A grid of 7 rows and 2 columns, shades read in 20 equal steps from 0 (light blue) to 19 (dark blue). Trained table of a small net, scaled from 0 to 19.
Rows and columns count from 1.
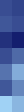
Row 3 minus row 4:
3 8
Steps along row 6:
down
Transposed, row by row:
14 13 17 14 10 13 0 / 15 14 19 11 4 8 3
